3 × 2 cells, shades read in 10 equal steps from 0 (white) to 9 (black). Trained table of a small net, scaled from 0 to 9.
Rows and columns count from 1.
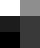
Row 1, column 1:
0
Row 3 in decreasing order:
9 7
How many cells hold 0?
1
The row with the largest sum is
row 3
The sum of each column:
17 18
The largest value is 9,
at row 3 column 1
